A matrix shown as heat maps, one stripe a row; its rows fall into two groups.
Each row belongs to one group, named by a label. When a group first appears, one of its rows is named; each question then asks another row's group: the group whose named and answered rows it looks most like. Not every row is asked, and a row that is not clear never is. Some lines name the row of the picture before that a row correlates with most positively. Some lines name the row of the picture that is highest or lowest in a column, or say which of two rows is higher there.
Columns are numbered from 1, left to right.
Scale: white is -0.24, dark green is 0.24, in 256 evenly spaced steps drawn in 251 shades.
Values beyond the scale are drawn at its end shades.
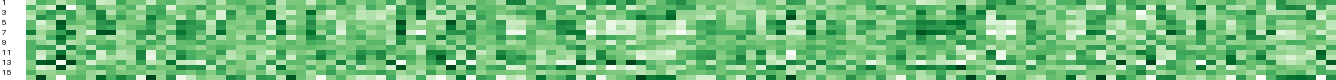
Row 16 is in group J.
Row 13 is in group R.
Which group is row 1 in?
R
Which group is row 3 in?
J
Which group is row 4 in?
J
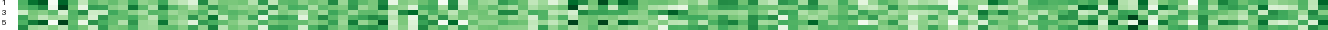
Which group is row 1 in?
R
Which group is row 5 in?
R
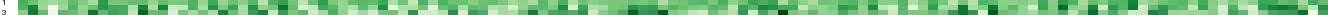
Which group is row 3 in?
J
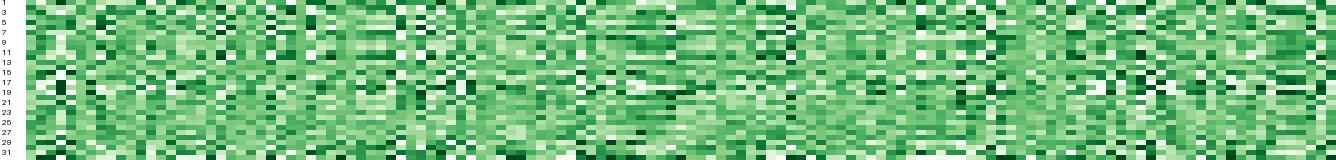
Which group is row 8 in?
R
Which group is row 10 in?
J
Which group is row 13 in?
J
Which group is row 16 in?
J
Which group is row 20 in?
J
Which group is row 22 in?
J
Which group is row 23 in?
R
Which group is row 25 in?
R
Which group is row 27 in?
J
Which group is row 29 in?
R
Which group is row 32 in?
R
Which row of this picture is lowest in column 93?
32
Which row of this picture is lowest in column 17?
32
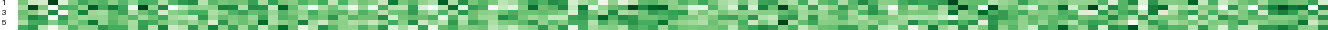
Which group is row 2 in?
J
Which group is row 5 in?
J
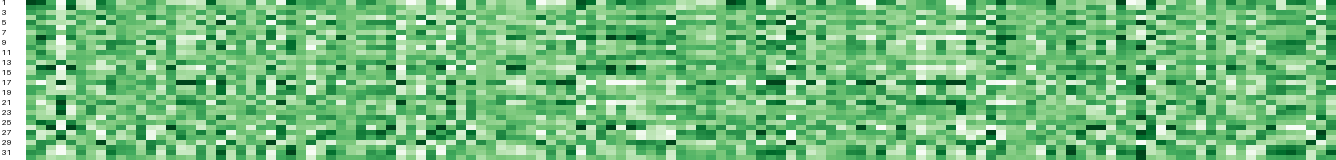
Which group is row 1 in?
R
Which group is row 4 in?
J
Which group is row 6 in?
R
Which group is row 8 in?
R
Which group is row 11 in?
J
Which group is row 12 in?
R
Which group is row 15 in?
R
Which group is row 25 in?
R
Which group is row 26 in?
R
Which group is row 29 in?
J
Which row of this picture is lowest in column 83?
17
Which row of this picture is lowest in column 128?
26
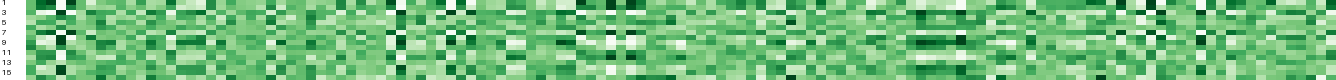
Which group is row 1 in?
R
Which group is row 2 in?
R
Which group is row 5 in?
J
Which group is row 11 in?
R
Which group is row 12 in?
R
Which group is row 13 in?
J
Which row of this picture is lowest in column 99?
9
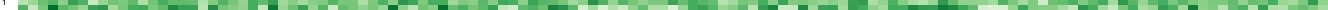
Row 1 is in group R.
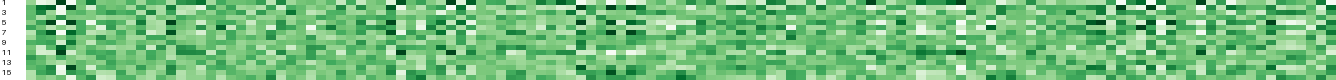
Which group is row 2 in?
R
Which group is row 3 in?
J
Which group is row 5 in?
R
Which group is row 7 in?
R
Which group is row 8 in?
J
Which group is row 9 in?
R
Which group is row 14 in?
R
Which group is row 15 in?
R
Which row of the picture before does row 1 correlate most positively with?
2
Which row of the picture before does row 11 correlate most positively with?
2
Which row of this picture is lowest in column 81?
16
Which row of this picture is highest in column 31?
6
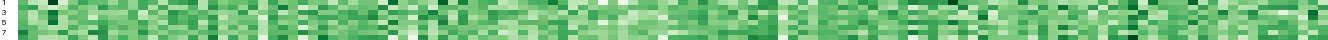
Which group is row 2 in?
J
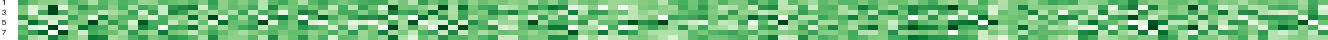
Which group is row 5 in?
J
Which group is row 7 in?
R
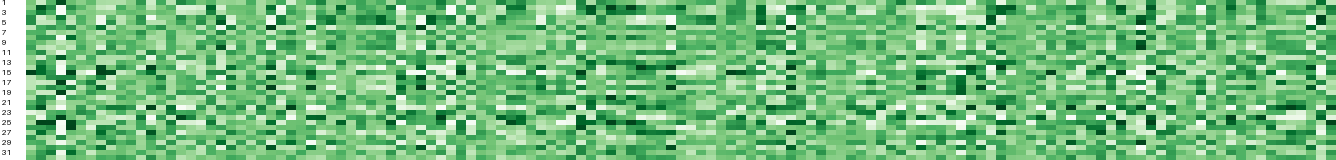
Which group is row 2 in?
R
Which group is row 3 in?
R
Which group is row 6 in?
J
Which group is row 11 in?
J
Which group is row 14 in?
J
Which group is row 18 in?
J
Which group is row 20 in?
R
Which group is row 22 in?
J
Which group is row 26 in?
R
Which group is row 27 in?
J
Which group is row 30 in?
J
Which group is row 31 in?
R
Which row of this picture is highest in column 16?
24
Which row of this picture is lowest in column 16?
22
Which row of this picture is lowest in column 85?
15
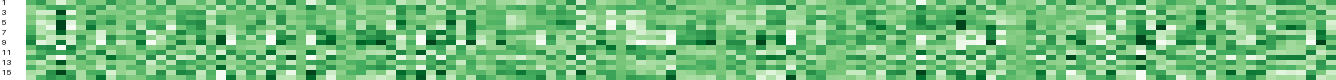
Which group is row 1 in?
J
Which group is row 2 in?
J
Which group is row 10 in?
R
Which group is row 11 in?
J
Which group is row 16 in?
J
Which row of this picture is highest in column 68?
9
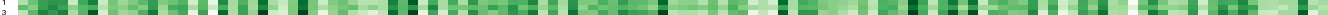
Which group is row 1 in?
J
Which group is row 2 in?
J
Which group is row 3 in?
J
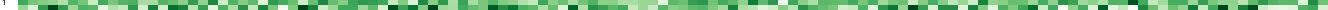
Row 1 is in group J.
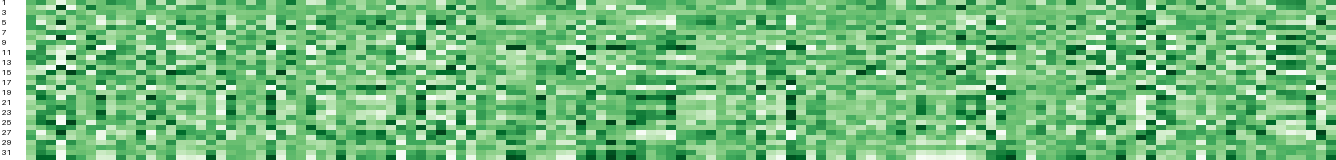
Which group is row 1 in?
J
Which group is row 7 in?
J
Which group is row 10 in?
R
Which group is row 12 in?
R
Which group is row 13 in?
J
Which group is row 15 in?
R
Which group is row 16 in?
J
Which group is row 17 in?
J
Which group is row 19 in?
R
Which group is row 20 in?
J
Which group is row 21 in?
J
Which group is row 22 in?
J
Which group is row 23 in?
J
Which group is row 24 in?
J
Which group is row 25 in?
R
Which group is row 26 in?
J
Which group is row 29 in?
R
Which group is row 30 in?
J
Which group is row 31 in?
R
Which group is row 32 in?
R
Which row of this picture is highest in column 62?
20
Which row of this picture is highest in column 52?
20
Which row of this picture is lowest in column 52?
18
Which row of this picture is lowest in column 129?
18
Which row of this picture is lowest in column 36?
20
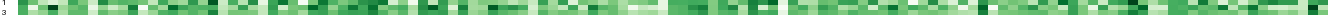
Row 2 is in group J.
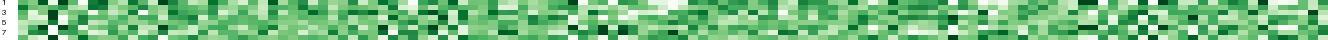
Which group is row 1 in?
R
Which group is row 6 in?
R
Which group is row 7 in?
R
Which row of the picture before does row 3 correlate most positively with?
2
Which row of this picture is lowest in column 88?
8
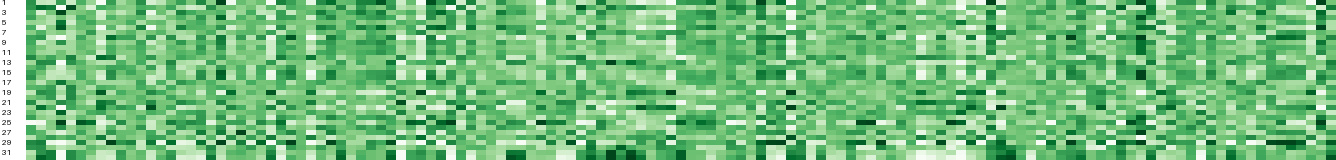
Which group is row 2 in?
R
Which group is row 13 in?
R
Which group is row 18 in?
R
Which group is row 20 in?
R
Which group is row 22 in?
J
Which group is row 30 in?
R
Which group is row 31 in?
R
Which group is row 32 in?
R
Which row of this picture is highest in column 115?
22
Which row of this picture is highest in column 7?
25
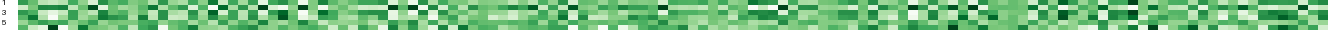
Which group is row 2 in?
J
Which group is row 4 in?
J
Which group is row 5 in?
J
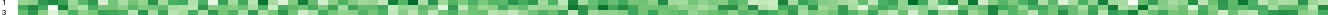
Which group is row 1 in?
J
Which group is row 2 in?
R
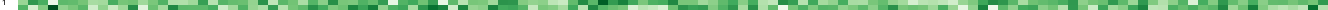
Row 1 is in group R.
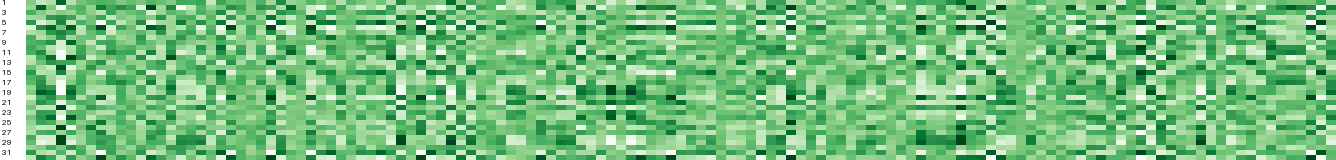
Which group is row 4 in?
J
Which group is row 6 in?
J
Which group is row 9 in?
R
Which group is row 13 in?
J
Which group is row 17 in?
J
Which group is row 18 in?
R
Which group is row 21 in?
R
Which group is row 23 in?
R
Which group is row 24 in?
R
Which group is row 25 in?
J
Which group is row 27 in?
J
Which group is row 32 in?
J
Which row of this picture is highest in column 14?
6
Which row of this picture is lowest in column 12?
2
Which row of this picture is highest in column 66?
21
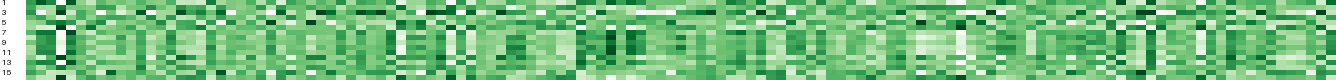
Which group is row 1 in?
R
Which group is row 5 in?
J
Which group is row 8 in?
R
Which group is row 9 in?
R
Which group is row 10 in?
R
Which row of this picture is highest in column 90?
5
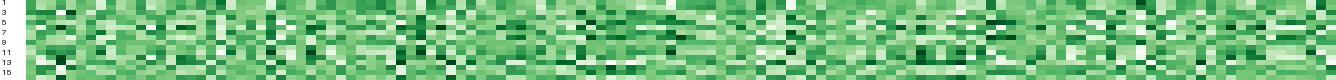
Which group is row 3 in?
R
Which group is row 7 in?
J
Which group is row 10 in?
J
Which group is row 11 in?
J
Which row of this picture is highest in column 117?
8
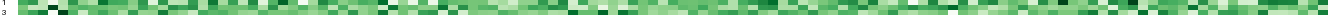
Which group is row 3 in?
R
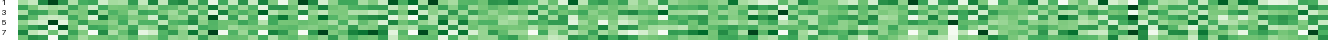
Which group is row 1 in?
J
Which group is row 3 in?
J
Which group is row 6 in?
R
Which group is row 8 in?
R
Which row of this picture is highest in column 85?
5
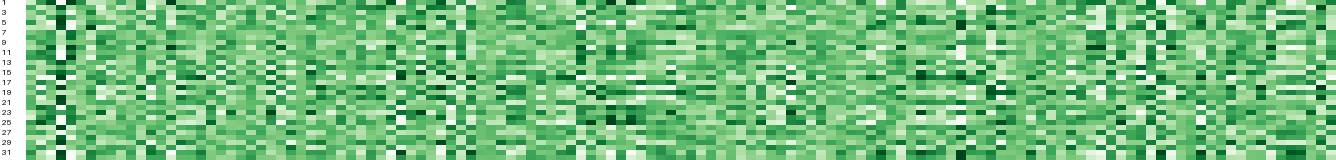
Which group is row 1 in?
R
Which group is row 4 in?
J
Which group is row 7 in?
R
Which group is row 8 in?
R
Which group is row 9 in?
J
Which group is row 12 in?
R
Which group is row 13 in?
J
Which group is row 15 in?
J
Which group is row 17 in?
J
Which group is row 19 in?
R
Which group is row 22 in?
R
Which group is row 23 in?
J
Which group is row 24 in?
R
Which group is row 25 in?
R
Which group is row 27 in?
J
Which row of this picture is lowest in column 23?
10
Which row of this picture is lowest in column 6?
31
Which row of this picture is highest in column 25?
23
